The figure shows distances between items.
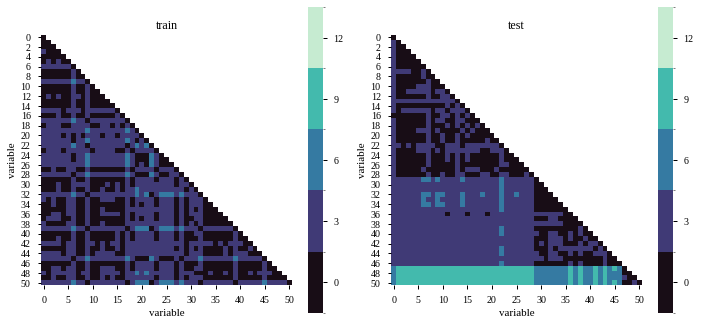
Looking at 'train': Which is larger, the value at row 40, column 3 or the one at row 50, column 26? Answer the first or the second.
the second
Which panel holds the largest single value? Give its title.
test
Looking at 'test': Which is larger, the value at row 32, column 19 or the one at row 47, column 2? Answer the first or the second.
the second
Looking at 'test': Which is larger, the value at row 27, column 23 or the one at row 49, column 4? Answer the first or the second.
the second
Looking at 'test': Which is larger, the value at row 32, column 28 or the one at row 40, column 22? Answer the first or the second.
the second
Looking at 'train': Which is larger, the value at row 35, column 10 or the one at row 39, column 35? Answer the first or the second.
the second
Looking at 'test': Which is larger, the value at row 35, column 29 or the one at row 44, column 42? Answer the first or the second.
the second
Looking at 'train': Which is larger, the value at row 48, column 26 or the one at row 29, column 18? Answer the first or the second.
the first
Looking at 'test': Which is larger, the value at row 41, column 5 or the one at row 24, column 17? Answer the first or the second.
the first
